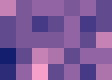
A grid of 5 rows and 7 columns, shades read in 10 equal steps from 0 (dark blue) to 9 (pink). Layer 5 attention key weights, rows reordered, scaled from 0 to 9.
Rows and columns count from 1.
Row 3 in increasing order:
3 3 4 4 4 5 7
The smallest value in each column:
0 3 2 3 3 2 3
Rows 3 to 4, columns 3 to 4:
4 4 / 7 6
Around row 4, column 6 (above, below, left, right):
3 2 3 5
